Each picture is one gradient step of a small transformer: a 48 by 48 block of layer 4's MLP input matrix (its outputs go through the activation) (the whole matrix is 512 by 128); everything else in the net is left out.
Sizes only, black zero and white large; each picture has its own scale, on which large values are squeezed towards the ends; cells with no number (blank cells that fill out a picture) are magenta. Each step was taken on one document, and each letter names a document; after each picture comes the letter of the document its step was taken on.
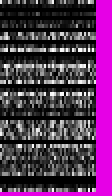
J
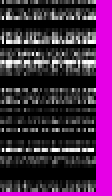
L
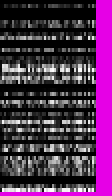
J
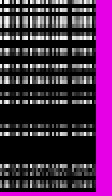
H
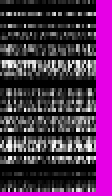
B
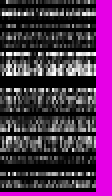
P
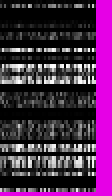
J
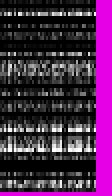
P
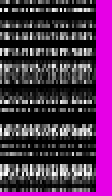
H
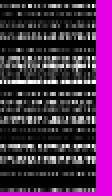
J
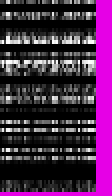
L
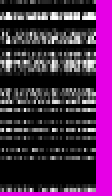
L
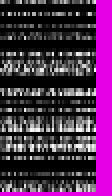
P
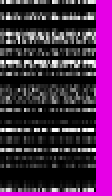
L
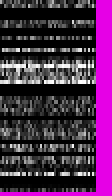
J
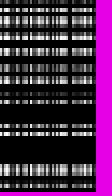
H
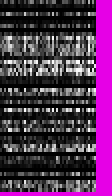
B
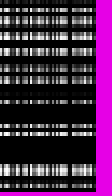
H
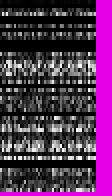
P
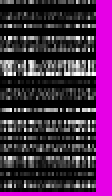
B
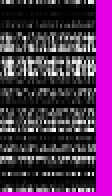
B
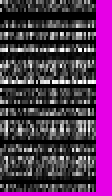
J
